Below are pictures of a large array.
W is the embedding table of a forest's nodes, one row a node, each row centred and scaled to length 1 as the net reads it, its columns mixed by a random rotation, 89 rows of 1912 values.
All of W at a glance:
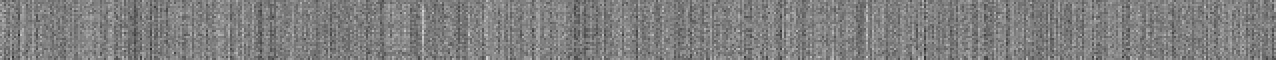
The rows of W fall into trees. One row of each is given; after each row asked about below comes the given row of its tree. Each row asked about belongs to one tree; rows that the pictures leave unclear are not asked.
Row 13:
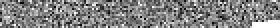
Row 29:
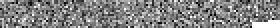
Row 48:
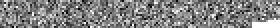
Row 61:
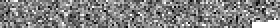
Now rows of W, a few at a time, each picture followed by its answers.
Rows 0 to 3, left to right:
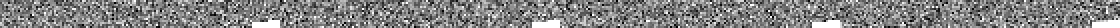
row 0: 29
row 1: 48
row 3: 61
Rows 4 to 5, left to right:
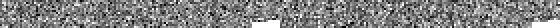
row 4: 29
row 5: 48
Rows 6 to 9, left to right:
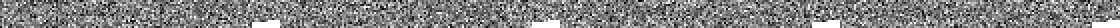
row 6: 29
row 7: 13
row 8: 29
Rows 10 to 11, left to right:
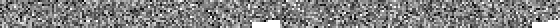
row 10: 29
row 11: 61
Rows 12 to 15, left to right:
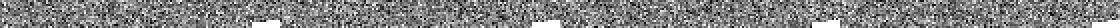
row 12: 29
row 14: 61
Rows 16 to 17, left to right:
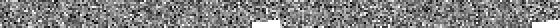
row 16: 61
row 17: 61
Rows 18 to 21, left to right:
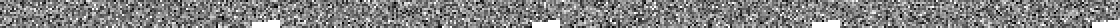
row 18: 13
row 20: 13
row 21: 61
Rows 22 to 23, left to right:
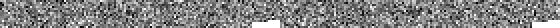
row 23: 29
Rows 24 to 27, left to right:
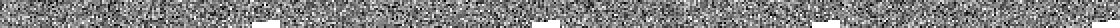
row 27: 29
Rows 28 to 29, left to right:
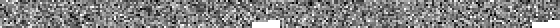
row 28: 61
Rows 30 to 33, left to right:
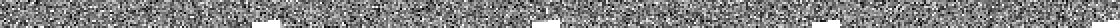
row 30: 61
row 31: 61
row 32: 29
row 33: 13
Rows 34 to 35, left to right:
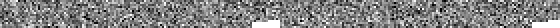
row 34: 61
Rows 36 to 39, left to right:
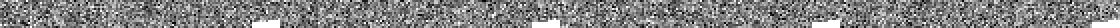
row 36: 61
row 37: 48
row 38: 29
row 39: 48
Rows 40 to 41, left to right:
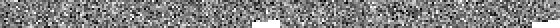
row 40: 61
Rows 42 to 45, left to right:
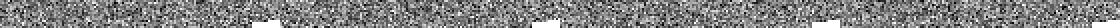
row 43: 61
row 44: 29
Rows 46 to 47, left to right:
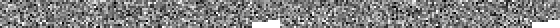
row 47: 29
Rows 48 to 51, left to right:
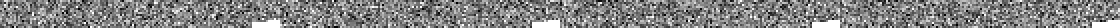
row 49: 61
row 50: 29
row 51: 29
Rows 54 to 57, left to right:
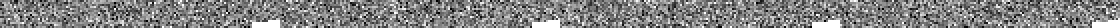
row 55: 61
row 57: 61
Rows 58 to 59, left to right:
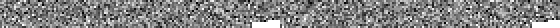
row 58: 29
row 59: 29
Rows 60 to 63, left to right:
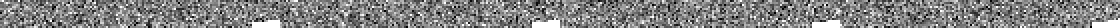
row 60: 13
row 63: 61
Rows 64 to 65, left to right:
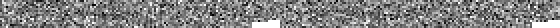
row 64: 29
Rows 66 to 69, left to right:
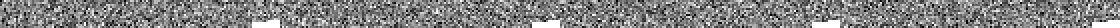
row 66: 48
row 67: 29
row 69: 29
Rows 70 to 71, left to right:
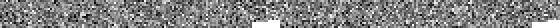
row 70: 61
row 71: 48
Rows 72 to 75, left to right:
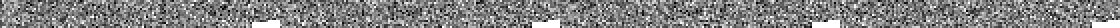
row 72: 29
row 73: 29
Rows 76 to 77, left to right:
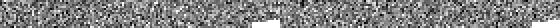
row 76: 48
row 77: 13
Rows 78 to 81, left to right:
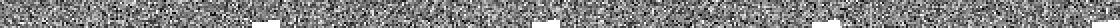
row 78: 29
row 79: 48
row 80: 48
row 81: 61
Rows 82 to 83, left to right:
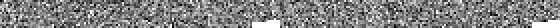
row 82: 48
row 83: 29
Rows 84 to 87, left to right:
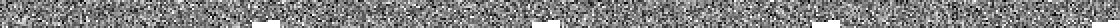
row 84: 29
